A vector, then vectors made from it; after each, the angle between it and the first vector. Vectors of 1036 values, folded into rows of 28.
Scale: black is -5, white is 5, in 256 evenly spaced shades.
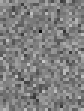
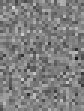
partly opposed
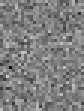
orthogonal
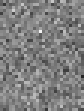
nearly opposite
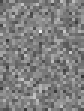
nearly opposite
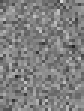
partly opposed
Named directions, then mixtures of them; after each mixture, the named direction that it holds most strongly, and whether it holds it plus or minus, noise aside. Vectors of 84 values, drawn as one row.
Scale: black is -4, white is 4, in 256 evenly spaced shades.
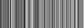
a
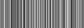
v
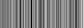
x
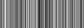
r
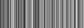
a, plus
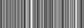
x, minus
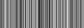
r, plus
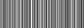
x, minus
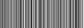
x, plus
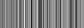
x, plus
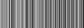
a, minus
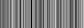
x, plus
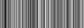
r, minus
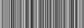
a, minus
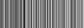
v, plus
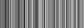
a, plus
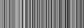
v, minus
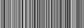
v, minus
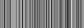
v, minus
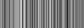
v, minus
